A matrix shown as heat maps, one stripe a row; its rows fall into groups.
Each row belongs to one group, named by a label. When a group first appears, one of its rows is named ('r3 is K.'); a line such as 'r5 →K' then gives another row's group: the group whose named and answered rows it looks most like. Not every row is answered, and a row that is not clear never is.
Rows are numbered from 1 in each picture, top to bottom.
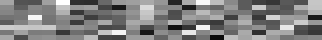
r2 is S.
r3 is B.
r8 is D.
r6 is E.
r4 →E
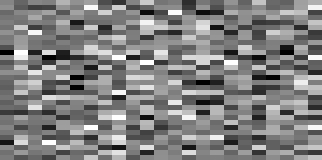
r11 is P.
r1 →S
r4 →E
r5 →B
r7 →E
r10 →P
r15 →E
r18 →B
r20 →D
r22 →E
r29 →P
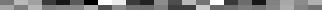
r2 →E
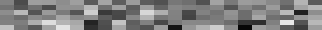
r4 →S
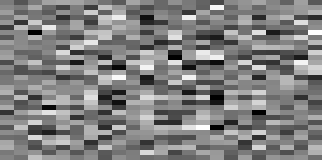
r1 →D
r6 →P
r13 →B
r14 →S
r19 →D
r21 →D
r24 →B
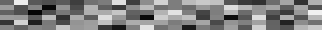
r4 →P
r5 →P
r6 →S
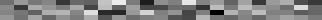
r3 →D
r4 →E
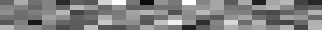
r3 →B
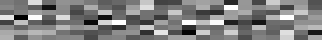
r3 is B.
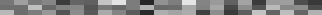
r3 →P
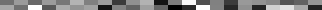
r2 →E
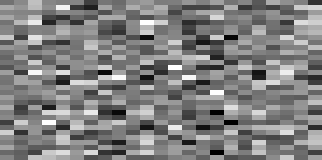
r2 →B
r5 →B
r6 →S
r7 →S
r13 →E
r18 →S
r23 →D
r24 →S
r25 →P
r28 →B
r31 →D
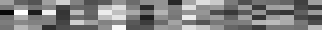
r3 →P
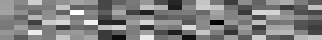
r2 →B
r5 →D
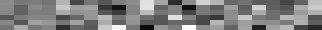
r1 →B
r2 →S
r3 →S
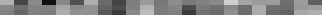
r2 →S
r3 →S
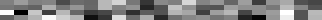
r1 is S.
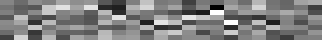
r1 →S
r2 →D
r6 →E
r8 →P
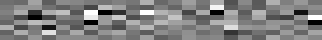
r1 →E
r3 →D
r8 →E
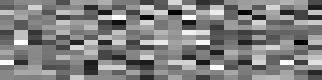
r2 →E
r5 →S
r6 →D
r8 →P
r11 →D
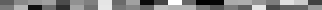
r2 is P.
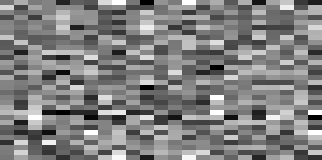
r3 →S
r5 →S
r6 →B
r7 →S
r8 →P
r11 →D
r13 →P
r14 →D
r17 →B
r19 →D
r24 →E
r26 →E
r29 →P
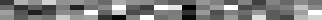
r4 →S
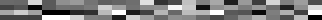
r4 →D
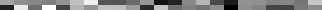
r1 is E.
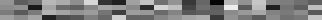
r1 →D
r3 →D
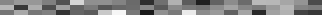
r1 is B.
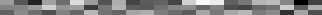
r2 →P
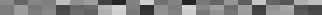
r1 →S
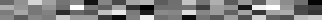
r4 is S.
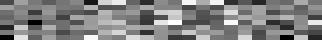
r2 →D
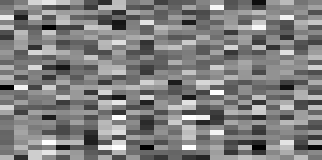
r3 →D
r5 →S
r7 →P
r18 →P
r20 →S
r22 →P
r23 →D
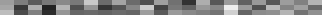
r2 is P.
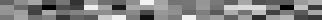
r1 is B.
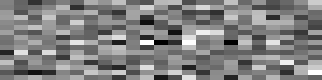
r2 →B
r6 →E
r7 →B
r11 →P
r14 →S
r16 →E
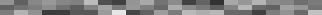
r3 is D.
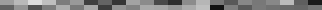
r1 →E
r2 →D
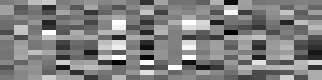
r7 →P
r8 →D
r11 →E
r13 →S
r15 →B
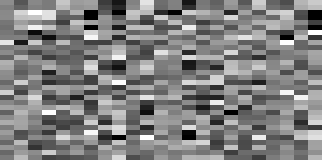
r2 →S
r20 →B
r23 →P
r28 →S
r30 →P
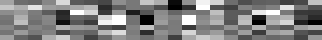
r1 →B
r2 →E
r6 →S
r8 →B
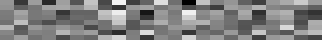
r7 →S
